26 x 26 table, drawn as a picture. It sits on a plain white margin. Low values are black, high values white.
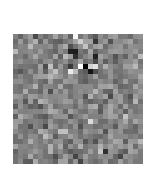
Odd patch: rougher, in the top middle. Stripes: none. Mirror symmetry: none. Grain: fine. Histogram: heavy tails on both sides. Roughest part: top middle.
